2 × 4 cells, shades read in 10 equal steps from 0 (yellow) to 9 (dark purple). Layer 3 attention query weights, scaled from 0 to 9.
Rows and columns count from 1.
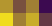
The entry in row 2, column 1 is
0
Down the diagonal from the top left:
3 4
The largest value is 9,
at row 1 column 4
